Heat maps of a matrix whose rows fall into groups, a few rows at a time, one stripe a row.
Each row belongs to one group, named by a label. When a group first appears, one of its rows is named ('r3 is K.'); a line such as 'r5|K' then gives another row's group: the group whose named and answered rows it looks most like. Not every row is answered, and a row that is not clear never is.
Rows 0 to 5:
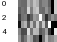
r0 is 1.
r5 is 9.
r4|1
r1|1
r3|1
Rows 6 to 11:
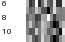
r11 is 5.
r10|1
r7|9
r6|1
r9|5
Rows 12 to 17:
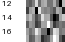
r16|9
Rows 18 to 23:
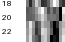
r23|5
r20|1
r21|5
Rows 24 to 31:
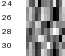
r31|5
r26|5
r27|9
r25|5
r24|1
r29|1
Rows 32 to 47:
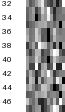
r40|9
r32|1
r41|1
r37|9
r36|9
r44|5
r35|1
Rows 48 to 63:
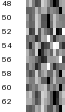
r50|9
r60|1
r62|5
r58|1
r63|1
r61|5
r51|9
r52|1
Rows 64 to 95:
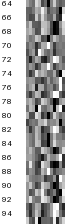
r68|5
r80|9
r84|9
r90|5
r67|5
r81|1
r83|9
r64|9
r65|1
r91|1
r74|1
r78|5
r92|5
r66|1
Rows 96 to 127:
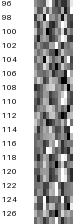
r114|1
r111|1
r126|9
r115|1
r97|1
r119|9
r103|9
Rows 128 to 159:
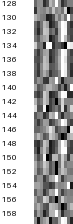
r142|9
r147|5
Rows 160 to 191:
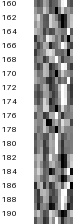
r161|9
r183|5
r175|9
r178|9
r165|1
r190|5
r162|5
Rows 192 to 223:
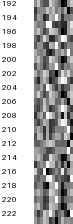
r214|5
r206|1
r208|1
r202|9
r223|9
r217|1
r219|5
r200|5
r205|5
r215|1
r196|5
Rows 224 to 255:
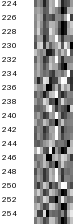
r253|5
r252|9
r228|5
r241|9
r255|5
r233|5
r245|5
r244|1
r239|1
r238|9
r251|5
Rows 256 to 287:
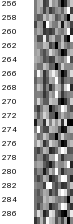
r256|5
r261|1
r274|5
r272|9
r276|5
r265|9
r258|1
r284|1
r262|9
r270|5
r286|5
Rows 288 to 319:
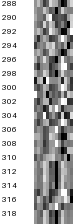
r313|9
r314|9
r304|1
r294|1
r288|5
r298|9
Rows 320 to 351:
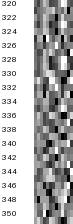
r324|9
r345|1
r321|1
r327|1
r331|5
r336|5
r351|5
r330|1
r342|9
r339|5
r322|9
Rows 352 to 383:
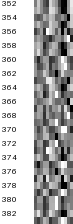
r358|5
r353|5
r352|5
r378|5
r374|5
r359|5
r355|5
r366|1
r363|1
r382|5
